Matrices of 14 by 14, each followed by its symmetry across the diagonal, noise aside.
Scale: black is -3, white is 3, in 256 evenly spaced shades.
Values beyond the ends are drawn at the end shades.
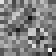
symmetric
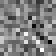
antisymmetric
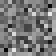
symmetric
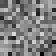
symmetric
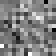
antisymmetric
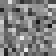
antisymmetric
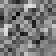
symmetric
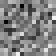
symmetric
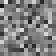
antisymmetric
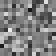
antisymmetric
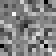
symmetric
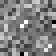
symmetric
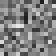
antisymmetric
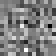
antisymmetric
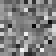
antisymmetric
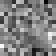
antisymmetric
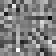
antisymmetric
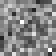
symmetric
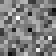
symmetric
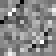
symmetric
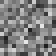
symmetric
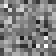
symmetric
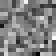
antisymmetric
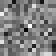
antisymmetric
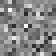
symmetric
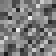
symmetric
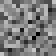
symmetric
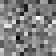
antisymmetric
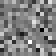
antisymmetric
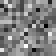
antisymmetric
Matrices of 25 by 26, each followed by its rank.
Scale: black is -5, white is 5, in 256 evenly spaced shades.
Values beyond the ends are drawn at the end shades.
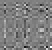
three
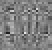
three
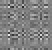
two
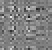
three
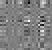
two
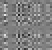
two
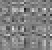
three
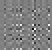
two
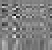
two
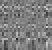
three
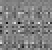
three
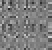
three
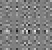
two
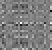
three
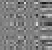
two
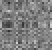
three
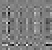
two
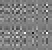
two
